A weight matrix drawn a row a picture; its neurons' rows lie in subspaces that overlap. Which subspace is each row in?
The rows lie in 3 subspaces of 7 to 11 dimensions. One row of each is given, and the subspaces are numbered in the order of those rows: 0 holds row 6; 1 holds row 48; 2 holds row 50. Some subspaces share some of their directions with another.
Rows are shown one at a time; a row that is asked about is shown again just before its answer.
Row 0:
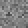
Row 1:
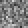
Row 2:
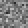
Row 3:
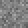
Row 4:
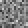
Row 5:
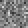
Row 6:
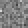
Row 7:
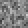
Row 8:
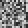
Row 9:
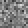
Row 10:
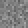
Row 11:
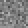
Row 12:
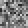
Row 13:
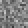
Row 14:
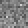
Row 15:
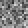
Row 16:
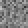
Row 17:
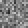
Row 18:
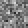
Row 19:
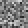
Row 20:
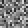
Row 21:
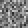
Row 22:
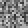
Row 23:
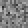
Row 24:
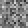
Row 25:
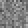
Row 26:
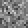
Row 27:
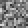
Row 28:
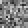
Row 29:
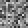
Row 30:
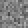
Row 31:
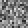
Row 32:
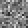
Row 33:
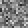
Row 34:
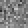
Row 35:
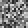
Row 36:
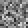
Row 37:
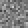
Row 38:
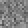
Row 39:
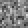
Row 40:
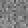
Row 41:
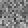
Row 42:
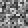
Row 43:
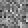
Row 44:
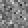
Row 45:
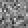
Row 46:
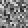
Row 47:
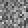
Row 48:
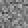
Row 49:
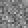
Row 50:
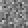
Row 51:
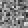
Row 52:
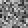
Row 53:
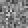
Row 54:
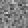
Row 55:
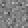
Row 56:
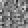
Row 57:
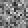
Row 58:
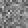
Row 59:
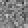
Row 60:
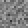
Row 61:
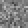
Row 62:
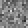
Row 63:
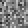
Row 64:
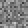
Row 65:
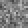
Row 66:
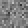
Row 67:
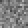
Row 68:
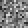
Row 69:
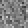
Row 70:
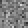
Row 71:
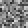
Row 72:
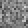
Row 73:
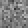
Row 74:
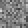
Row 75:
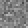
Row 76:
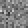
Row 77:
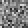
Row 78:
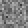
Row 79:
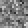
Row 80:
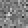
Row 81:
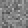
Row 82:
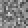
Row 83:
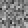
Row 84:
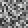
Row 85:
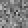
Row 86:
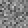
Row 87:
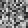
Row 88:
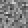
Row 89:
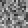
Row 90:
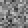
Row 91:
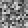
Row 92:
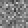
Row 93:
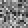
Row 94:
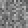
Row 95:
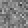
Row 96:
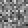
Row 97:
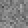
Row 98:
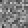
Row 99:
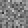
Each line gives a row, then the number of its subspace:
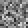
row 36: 0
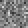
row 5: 2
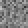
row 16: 2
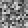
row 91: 1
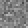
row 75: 0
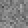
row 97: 1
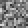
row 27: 0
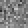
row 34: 2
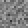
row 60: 1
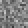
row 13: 2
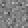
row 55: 1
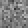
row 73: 1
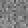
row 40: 0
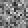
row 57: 1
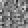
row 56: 0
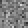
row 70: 2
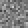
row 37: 2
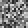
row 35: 1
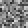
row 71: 2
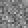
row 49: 2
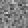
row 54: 1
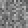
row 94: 0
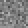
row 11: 1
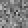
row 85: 2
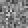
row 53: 2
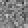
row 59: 0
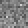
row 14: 2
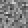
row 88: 1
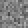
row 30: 0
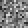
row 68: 2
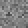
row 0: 2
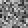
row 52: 1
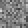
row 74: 0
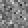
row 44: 1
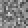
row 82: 0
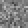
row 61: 2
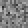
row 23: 2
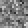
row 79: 0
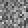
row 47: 1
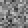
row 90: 2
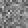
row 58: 1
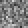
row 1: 2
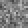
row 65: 2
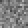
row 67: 1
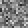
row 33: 1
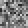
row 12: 0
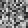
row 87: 0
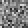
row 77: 2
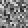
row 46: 1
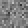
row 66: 2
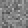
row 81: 1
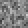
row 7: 0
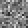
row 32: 1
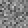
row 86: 1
